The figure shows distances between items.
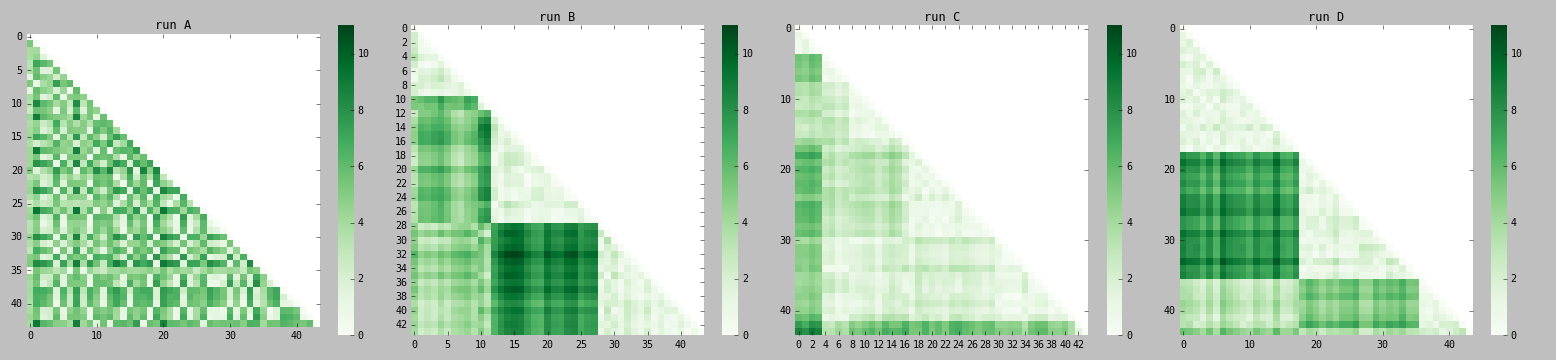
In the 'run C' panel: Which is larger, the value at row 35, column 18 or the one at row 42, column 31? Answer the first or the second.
the second
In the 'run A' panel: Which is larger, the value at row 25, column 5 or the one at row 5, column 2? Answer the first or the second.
the first
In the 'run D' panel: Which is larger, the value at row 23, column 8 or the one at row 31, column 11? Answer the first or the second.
the second
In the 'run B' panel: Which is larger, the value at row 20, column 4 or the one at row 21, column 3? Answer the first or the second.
the first
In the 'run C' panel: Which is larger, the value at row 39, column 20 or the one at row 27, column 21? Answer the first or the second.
the first
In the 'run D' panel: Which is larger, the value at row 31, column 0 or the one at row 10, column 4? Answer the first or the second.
the first
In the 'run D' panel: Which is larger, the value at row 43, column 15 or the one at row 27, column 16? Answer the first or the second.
the second
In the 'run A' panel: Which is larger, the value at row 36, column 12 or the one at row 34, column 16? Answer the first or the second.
the second
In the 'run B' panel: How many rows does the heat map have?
44
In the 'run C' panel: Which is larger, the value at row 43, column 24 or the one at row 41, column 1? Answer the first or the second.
the first
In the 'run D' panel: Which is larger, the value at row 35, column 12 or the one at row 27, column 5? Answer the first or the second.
the first
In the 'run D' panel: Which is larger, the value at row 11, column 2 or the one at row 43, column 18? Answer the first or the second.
the second
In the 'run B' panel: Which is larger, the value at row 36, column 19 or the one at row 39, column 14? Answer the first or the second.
the second
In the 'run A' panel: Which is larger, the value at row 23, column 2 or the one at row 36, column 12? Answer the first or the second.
the first
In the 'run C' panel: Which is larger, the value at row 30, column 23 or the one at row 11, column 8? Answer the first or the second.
the first
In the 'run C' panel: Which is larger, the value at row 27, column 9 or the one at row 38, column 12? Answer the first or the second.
the first
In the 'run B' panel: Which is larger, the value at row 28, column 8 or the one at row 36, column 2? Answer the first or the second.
the first
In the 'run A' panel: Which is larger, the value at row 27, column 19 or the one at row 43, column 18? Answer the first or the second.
the first
